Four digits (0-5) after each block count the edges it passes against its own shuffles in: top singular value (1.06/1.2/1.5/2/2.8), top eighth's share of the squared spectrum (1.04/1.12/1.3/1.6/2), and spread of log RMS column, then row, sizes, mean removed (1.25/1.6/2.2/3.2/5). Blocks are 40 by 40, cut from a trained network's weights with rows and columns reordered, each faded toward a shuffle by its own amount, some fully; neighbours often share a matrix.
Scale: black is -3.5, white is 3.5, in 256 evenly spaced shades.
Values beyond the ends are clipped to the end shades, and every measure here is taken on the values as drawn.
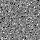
0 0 0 0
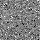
0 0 0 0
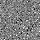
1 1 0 0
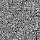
1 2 1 0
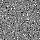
0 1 0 0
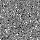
0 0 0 0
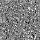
2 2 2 0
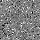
0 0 0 0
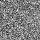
0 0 0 0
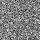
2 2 0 0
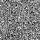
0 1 0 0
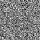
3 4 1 1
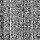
3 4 2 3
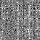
3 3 1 2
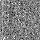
1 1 0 0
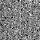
1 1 0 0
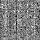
3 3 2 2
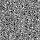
1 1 0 0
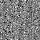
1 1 0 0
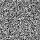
0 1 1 0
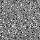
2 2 0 1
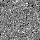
1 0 0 0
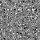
2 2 1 1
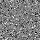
1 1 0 0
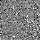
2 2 1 0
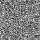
2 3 1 0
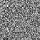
3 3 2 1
